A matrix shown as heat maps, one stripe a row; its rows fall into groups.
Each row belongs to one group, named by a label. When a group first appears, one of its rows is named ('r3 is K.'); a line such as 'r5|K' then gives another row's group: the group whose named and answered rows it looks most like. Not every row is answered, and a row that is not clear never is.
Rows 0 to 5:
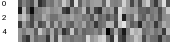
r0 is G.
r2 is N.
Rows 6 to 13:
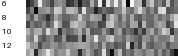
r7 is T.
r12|N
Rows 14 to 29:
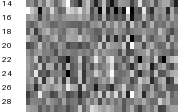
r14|T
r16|N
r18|T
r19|N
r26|T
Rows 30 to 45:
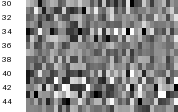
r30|N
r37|N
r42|T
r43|T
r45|G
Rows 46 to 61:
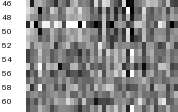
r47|N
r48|N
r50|N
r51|N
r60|T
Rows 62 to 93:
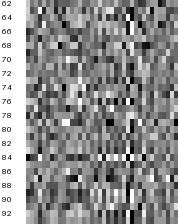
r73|N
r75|G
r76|N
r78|G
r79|T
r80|N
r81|G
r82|N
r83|N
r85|N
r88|G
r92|N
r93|N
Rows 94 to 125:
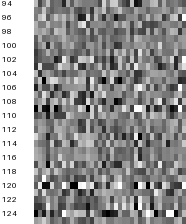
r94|G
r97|G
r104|G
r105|T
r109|G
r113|N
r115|N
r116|N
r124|T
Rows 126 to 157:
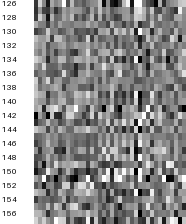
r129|N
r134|N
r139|N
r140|N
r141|T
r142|G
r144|N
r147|G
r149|T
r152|T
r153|N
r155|T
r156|N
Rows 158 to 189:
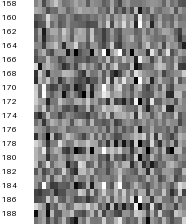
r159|N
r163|T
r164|T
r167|G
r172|N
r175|T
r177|G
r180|N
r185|G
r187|N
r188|G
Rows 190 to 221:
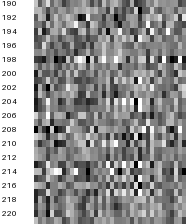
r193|T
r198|G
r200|G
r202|G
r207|T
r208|G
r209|N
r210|G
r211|N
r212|N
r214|T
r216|N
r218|G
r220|G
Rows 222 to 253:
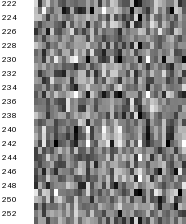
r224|N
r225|G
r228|N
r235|T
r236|G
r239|G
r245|G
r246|G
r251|G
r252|T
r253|N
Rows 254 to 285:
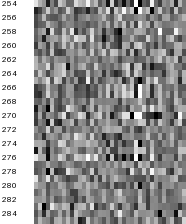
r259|T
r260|G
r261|G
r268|G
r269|G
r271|G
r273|T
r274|N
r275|G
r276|N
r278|G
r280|N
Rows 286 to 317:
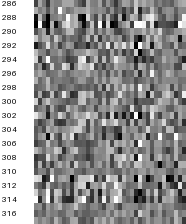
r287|N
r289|G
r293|N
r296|N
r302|N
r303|G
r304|T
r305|G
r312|G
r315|T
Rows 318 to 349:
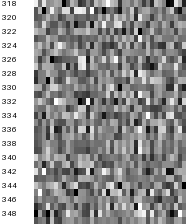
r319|T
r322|N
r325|T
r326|G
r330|T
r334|T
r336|G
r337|G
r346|G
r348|G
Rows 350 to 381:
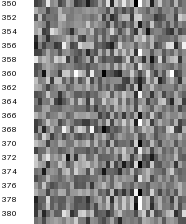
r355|G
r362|N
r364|G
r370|N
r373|N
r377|N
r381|T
